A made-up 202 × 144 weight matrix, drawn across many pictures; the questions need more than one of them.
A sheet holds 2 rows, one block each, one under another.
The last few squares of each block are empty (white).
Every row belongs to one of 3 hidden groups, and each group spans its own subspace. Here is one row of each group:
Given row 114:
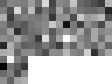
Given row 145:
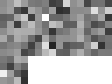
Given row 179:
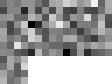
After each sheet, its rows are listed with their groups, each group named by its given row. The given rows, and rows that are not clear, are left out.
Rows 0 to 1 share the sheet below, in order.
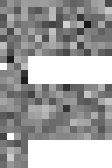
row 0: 114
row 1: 179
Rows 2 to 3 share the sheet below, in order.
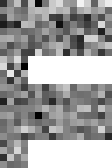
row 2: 145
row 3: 145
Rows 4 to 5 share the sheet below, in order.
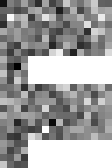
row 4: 145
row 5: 145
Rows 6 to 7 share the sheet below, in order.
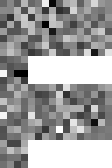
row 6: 145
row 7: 145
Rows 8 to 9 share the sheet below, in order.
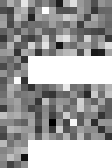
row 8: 114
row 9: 145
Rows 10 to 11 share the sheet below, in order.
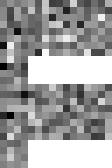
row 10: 114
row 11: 179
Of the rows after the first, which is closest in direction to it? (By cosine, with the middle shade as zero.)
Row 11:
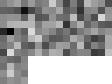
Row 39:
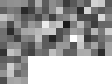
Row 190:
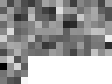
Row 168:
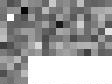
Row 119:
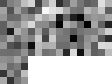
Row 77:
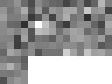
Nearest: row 39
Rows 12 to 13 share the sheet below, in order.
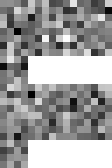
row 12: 114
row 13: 114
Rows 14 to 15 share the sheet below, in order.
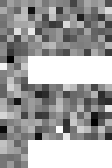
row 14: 114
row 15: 145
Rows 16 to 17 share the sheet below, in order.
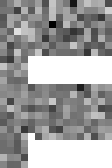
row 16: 114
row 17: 145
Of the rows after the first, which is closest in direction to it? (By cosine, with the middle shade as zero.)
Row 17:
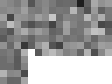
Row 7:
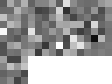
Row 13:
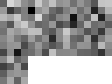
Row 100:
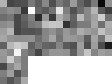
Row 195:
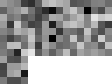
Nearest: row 195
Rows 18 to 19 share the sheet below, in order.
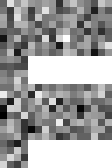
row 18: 114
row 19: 145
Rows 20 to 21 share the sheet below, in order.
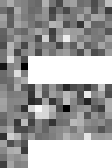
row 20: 114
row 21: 179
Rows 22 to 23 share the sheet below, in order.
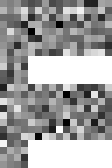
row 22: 179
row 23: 145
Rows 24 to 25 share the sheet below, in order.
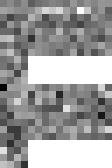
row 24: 145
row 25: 114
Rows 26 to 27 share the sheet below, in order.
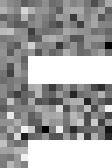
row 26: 179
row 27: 145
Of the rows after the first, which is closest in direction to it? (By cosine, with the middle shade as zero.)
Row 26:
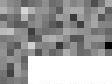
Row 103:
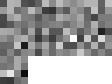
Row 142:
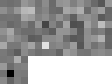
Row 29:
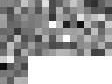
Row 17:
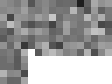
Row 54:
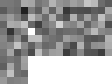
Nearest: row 142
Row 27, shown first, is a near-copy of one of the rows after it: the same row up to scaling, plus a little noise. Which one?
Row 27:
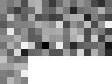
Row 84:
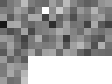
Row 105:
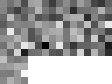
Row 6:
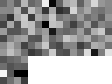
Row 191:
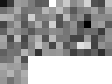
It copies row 105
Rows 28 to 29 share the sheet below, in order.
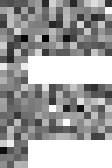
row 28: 114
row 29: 114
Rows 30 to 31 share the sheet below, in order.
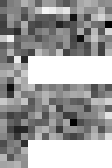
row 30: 145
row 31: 145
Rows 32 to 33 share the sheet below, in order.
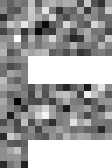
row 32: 179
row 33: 179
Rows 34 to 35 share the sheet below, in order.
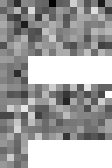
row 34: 114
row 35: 179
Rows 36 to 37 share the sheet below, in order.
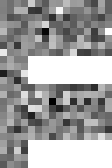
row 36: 145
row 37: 179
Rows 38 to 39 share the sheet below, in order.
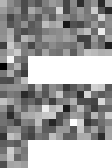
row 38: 114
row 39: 179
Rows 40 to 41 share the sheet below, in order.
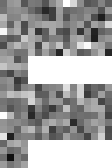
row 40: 145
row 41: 179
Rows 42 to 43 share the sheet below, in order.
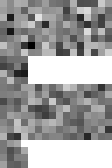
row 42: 145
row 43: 179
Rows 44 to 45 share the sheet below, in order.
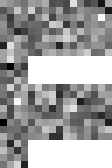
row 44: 114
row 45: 114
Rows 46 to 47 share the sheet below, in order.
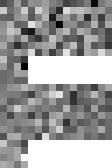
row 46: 179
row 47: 145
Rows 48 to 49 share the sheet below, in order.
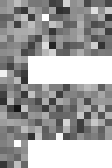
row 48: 145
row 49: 145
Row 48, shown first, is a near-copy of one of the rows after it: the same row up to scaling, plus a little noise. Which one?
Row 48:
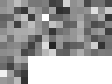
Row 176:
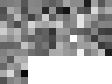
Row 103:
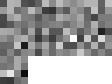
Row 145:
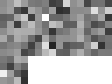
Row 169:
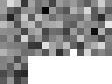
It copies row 145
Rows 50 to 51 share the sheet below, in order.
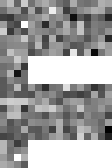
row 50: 145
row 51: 145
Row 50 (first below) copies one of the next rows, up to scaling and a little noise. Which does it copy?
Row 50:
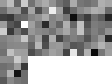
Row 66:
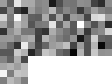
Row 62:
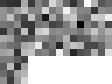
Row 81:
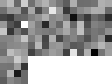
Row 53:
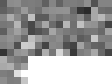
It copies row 81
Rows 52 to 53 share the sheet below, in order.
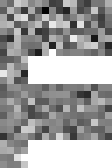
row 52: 145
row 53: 145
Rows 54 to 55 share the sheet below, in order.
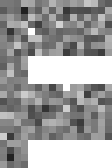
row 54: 179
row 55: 179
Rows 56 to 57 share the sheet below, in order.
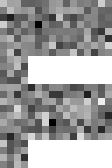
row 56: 145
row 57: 145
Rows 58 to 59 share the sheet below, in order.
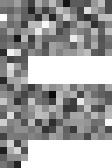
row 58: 179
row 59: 114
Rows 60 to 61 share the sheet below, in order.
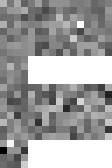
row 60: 145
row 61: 114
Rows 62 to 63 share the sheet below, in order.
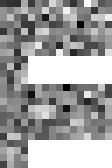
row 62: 145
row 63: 179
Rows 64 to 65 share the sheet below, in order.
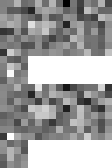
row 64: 179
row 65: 179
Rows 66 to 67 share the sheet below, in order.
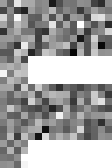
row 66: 145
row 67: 145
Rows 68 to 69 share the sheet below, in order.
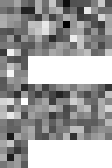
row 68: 179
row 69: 145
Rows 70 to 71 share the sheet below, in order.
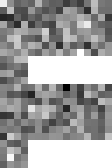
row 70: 145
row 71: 179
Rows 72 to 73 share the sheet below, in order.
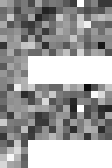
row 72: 145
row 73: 145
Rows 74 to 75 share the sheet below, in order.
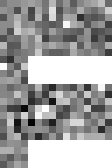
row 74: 114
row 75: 179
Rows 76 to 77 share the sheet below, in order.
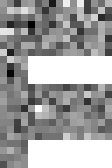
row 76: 179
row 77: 179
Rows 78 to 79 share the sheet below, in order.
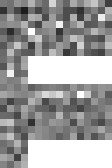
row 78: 179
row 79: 145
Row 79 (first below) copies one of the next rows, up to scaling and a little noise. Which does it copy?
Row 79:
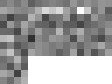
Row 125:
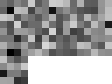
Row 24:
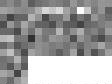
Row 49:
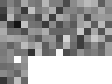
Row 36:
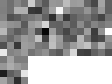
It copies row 24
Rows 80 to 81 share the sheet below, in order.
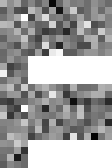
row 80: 145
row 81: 145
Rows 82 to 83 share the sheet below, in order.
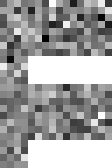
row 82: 114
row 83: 145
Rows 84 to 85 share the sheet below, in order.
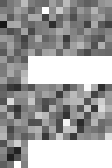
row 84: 145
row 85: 145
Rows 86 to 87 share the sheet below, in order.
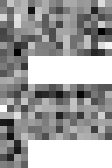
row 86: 114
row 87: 145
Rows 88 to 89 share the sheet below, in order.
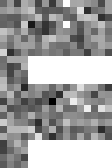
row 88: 179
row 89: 145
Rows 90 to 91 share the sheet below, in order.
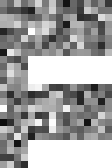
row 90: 179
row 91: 145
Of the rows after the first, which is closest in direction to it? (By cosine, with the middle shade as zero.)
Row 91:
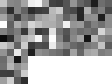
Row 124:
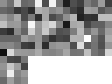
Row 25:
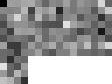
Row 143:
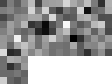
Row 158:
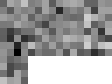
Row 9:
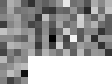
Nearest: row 124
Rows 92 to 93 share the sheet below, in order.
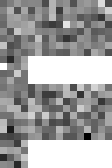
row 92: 114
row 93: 114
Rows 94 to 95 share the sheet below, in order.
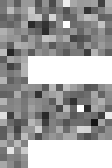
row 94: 179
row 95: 145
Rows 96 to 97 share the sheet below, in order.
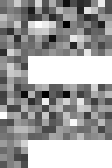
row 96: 179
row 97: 145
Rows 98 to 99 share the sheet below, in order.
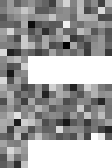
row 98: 179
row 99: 114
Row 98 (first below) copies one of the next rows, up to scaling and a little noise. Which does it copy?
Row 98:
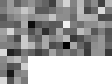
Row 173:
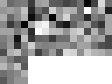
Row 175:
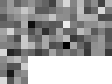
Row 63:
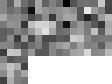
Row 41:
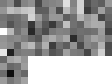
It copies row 175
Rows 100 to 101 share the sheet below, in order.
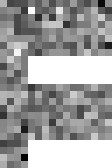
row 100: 114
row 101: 145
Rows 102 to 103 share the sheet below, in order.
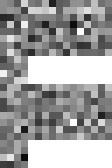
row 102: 145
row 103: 145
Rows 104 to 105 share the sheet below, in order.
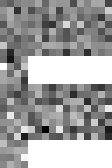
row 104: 114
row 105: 145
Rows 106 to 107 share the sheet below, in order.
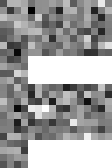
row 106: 114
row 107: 179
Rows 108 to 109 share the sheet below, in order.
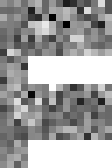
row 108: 179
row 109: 114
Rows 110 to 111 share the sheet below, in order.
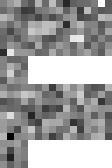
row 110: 179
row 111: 179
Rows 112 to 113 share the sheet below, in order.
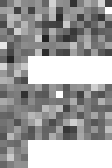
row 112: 114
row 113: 179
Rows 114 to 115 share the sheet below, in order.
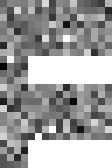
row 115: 145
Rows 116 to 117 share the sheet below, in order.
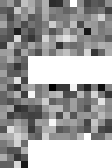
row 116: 114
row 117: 114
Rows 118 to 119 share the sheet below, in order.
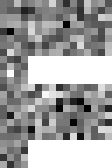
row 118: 179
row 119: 145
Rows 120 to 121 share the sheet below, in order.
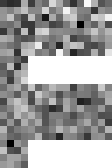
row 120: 145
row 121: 114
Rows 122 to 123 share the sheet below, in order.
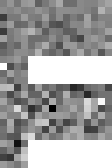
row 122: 145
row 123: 145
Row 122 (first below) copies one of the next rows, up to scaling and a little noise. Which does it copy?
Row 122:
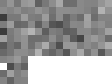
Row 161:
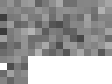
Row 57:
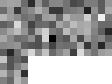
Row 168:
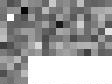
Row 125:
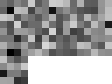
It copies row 161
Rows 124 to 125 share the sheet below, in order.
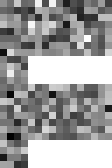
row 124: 179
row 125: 145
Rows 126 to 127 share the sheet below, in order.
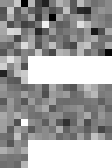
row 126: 145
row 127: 114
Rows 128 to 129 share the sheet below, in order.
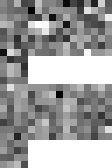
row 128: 179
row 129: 114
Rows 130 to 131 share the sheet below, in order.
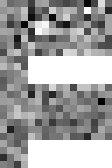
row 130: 179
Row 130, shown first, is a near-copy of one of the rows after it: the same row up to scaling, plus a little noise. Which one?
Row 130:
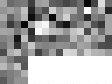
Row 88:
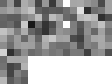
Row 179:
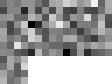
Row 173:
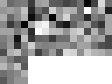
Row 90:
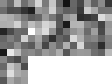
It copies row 173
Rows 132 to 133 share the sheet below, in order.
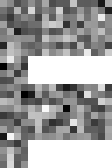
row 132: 114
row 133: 179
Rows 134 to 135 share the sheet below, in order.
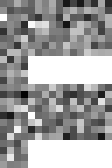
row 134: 179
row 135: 179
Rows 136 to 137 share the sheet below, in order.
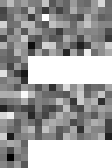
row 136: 145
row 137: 179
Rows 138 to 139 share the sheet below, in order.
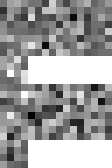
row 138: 145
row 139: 179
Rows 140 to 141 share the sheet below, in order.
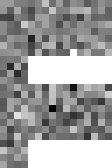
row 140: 145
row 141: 114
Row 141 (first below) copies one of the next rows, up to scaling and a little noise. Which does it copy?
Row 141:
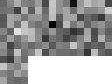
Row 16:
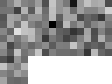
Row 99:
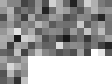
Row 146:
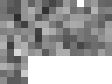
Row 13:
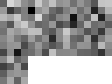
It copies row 16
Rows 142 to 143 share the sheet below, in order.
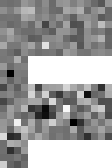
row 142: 179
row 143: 179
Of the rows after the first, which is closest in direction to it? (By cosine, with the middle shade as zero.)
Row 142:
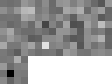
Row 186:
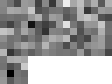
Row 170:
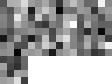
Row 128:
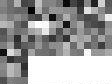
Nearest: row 186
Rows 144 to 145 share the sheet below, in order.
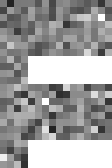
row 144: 114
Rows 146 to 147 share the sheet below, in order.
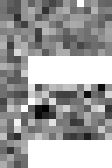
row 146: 114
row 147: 179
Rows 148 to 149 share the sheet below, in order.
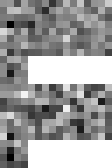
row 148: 179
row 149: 179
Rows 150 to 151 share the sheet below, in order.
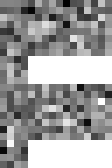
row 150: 179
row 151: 114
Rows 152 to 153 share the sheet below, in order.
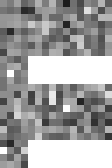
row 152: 179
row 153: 114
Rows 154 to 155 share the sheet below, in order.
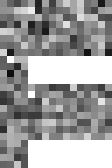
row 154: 179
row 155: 114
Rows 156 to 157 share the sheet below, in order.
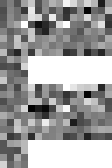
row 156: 179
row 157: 179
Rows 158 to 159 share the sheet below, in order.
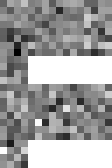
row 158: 114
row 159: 114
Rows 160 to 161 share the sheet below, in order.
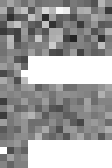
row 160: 145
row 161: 145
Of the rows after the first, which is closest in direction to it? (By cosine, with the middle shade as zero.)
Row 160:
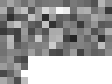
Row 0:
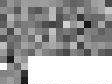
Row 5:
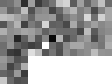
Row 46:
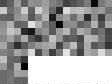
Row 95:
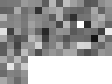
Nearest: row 46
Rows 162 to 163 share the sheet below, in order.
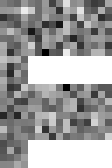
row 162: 179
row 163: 145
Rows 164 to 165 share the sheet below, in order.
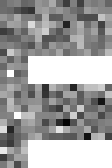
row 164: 179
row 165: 114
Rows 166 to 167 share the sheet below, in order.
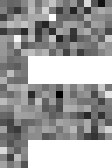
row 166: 179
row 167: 114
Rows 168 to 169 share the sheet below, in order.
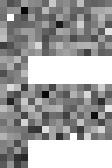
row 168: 145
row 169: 145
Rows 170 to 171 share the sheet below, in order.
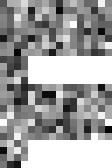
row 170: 114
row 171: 114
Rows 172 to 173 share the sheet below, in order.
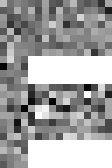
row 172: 114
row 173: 179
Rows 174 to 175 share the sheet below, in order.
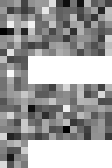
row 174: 179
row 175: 179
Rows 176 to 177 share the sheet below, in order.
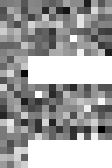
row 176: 145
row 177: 145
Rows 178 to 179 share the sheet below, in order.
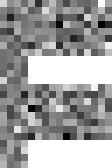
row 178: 145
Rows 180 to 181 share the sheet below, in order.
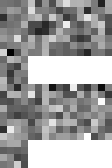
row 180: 179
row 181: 114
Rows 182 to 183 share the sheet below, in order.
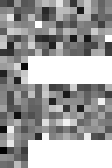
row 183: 114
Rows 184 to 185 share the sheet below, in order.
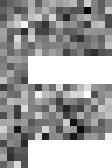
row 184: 179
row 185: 145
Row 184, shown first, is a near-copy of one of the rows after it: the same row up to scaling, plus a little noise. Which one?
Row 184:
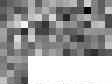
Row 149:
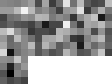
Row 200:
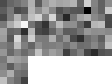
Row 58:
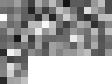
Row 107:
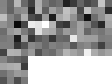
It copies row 200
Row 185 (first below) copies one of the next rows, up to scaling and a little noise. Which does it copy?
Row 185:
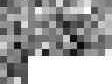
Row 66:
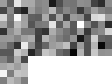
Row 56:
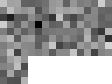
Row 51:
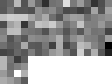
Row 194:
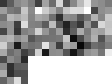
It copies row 194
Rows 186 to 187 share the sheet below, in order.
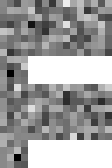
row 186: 179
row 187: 145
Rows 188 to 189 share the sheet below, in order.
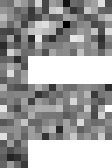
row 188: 179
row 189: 145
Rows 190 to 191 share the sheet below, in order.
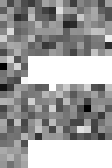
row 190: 114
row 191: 145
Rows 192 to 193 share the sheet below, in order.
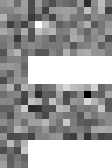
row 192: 179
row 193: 179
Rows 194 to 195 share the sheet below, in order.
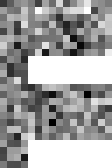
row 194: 145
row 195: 145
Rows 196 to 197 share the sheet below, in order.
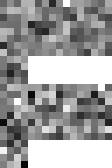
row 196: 179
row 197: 114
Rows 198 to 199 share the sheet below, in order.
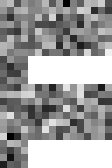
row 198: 145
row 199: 179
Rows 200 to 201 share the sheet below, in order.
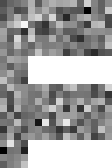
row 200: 179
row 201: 114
